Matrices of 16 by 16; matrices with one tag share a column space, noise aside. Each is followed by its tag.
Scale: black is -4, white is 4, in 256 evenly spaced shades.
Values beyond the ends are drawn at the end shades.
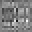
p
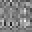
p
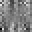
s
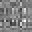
p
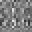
p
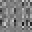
p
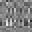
p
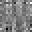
s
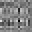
p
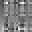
s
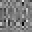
p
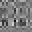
p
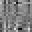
s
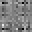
s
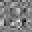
p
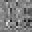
p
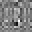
p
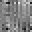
s
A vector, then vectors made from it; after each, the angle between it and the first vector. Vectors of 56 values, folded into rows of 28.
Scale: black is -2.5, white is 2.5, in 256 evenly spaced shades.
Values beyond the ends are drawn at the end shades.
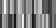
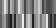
nearly parallel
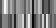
nearly parallel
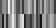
orthogonal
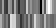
partly opposed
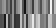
orthogonal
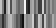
partly opposed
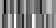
nearly opposite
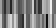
nearly opposite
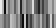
partly opposed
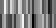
nearly parallel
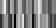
nearly parallel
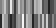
nearly parallel
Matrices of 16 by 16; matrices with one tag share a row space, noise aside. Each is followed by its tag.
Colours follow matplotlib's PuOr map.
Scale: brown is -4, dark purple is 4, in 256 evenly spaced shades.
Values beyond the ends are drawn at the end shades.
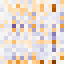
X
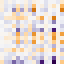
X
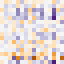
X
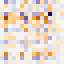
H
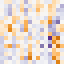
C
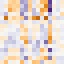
H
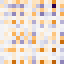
X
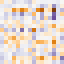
X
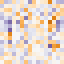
C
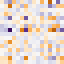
C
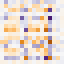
H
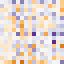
X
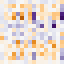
X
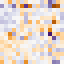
C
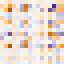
C
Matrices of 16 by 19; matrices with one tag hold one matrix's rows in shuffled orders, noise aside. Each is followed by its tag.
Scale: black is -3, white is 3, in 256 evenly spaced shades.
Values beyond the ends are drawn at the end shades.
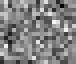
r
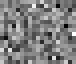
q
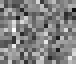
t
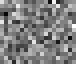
q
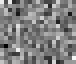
q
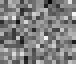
t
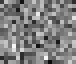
t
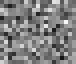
r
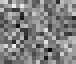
t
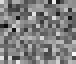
q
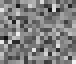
q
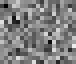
q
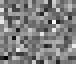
q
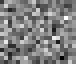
r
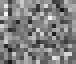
r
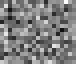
r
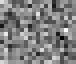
r
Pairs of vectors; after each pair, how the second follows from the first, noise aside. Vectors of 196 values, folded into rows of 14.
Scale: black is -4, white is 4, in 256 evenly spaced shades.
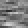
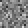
shuffled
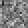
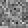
shuffled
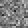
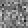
shuffled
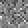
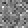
wrapped around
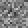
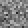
shuffled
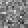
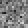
negated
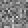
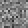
negated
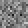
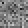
shuffled
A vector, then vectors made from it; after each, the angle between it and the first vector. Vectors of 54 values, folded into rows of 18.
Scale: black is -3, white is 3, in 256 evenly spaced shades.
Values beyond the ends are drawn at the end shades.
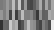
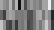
partly opposed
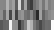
nearly parallel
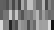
nearly opposite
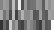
nearly parallel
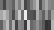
orthogonal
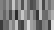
nearly parallel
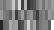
nearly parallel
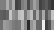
orthogonal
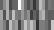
partly aligned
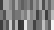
partly aligned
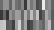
partly opposed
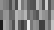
partly aligned
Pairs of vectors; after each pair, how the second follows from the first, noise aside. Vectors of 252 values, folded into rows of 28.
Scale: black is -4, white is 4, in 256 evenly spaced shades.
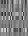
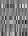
reversed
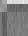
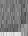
reversed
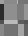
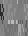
partly zeroed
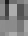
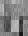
reversed
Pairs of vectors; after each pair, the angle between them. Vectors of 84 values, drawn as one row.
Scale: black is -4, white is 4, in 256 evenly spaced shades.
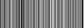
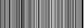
nearly parallel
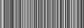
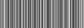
orthogonal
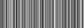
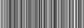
partly opposed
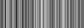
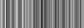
nearly opposite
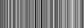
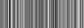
partly aligned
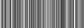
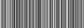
partly aligned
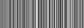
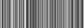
orthogonal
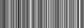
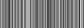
partly opposed
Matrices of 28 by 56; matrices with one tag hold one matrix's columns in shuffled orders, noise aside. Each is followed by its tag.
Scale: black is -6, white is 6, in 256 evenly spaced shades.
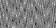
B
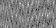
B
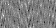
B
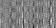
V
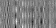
V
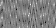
B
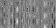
V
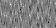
B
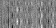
V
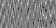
B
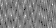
B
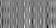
V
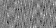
B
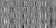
V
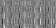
V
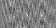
B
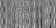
V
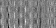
V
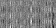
V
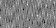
B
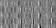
V
